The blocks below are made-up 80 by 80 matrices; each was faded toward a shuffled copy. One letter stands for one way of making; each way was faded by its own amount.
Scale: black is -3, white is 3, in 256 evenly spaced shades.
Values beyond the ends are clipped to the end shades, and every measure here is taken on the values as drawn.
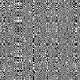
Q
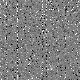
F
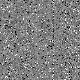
F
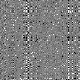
Q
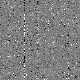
F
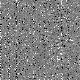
F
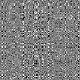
Q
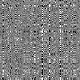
Q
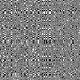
Q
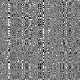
Q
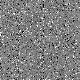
F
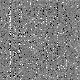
F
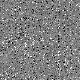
F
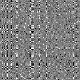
Q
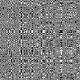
Q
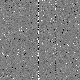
F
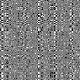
Q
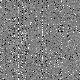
F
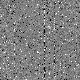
F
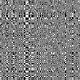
Q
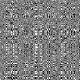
Q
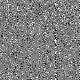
F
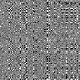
Q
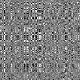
Q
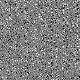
F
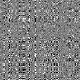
Q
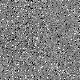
F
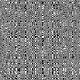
Q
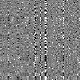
Q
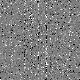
F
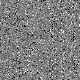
F
